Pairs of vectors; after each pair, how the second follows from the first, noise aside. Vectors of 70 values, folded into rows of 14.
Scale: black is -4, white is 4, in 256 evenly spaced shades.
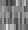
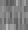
shrunk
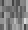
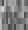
reversed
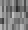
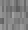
shrunk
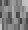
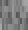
shrunk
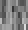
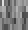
reversed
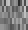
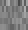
shrunk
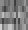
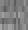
shrunk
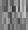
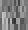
reversed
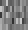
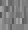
shrunk
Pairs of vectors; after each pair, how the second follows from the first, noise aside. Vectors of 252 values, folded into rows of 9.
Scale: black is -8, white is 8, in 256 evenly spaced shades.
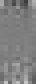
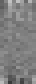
reversed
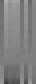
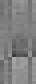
wrapped around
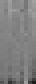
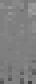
partly zeroed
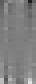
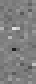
shuffled
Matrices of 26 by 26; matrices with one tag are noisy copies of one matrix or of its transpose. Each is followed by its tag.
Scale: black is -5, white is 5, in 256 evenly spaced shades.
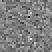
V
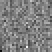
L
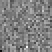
L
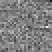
L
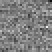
L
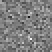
V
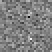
V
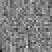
L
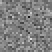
V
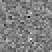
V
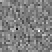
V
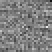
L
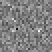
V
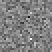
V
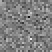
V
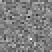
V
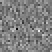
V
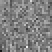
L
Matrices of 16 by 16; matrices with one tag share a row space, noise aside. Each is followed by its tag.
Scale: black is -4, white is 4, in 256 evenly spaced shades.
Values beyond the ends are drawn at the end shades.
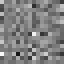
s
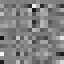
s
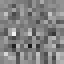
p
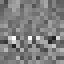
p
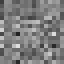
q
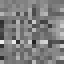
s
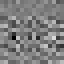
p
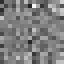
s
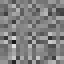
p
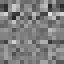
p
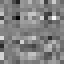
q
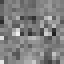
q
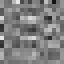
q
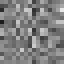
s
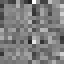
s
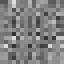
p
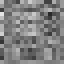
q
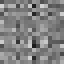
s
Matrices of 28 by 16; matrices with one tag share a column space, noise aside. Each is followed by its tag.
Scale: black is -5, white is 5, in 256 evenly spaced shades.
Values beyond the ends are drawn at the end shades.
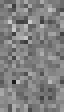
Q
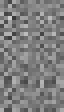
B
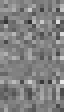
Q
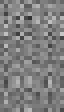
B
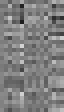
B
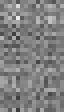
B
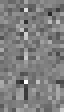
Q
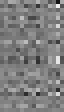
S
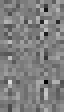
Q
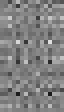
S
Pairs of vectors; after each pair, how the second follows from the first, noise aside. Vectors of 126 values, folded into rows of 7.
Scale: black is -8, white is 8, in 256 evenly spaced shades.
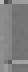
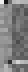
scaled up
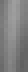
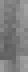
wrapped around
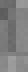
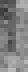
scaled up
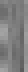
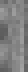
negated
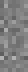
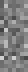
scaled up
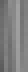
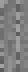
sign-scrambled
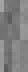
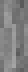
wrapped around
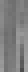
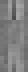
wrapped around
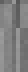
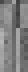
scaled up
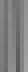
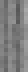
wrapped around
